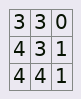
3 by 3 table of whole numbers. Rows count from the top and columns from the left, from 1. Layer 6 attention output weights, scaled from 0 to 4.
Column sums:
11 10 2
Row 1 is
3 3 0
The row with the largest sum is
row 3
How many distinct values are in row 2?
3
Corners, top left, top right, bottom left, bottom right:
3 0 4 1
